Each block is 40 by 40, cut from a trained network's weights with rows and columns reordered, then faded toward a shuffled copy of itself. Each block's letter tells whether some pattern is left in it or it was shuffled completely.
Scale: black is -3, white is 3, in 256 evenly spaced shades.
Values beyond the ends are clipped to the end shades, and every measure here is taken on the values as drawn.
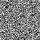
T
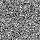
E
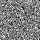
E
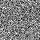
E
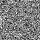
E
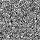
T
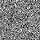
T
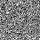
T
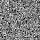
E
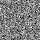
E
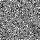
E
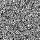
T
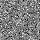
E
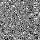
T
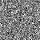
E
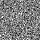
T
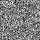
E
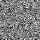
T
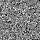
E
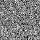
T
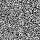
E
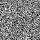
E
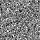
E
